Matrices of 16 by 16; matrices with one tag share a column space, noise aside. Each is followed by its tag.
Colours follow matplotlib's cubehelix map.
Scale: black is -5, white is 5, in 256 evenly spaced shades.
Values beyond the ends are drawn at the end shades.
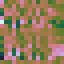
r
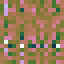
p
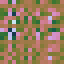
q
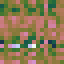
p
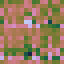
r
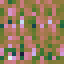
r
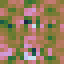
r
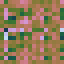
q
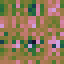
p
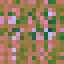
q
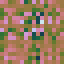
q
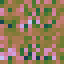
r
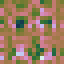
r
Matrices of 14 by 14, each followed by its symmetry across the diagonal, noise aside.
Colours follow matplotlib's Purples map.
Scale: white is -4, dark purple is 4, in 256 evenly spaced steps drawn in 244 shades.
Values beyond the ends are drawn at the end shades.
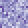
neither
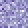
neither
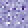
antisymmetric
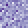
neither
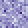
neither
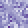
antisymmetric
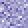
neither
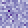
neither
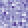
antisymmetric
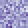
antisymmetric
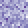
neither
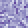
antisymmetric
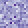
neither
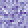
neither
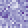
antisymmetric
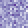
neither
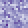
antisymmetric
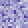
neither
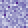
antisymmetric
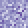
neither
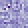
antisymmetric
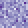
neither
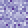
neither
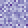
antisymmetric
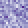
antisymmetric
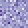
antisymmetric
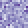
antisymmetric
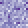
neither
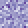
antisymmetric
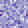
antisymmetric
